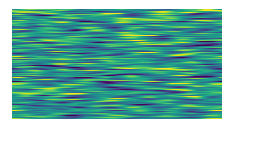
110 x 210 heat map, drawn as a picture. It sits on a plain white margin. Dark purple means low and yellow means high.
On average the colour sits 50% of the way up the scale. The histogram is bell-shaped. Neither half mirrors the other. The grain runs across in streaks.
